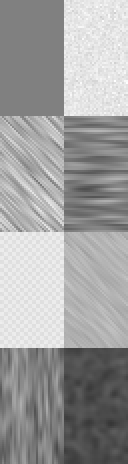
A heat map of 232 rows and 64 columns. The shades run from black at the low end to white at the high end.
The table splits into 4 rows of 2 panels. Panel 1,1: middling, flat. Panel 1,2: very high, fine-grained, faint in contrast. Panel 2,1: high, slanting down to the right. Panel 2,2: middling, streaked across. Panel 3,1: very high, checkered, faint in contrast. Panel 3,2: high, slanting down to the right, faint in contrast. Panel 4,1: middling, streaked downward. Panel 4,2: low, blotchy, faint in contrast.
